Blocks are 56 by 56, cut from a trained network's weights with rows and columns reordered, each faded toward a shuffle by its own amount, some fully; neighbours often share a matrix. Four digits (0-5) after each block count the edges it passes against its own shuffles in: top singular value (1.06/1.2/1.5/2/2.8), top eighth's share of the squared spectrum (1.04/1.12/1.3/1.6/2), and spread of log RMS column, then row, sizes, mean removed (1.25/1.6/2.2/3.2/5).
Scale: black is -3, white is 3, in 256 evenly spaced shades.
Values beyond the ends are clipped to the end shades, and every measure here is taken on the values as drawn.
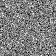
0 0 0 0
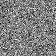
0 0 0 0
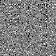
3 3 1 1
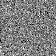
1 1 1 0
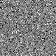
1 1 0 0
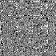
3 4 2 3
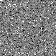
0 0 0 0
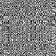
4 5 2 2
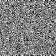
3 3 0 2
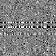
4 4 0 3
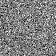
1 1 0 0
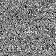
2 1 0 0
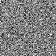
3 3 0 1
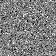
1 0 0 0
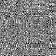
3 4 2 2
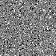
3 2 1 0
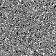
0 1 0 0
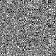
3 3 2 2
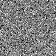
0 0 0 0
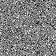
0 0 0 0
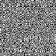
4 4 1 2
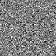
3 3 0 1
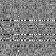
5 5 0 3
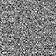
3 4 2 1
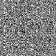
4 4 2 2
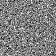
2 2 0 0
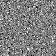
2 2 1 0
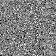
2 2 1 0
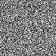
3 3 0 0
